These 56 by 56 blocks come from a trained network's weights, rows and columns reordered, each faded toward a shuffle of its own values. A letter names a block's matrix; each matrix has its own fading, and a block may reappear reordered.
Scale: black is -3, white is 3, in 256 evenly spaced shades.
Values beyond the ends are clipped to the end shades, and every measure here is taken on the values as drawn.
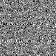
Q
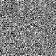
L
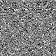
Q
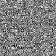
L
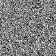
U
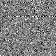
Q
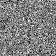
U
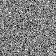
U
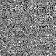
L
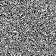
U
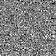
L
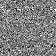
Q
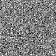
Q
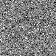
U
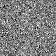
U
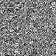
L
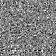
Q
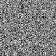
L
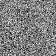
U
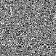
Q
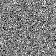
U
